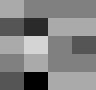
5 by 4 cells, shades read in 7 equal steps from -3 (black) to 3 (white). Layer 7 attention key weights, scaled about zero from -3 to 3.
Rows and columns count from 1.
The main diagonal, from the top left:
1 -2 0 0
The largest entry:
2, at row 3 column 2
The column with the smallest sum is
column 2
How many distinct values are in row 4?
2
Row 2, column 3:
1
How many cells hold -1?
3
